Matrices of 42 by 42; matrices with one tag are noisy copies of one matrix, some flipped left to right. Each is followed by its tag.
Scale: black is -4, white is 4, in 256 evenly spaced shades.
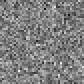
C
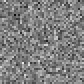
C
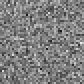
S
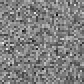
S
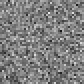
S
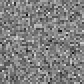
S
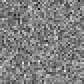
C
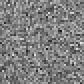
S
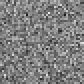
S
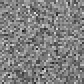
S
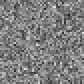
C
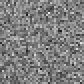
S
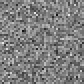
S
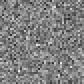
C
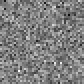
C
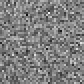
S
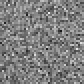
S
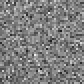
S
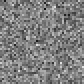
C
